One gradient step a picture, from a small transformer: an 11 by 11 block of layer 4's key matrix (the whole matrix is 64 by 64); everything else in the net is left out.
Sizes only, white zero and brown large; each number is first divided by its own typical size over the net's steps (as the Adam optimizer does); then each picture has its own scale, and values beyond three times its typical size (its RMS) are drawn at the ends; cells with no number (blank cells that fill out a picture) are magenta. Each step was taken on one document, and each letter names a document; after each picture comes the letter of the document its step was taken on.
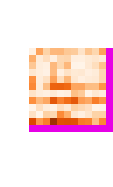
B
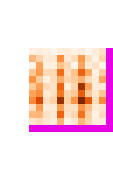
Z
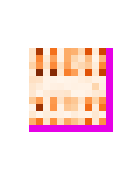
B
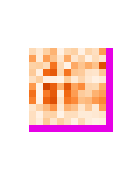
Z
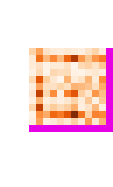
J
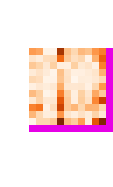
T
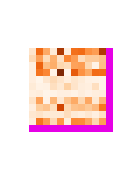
B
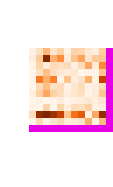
J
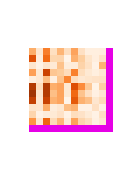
Z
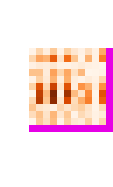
Z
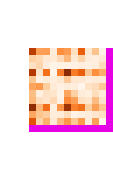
B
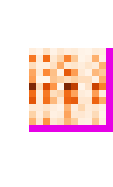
Z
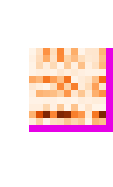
J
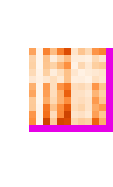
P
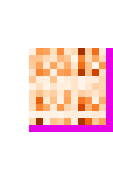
B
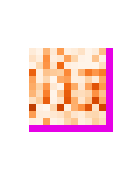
Z
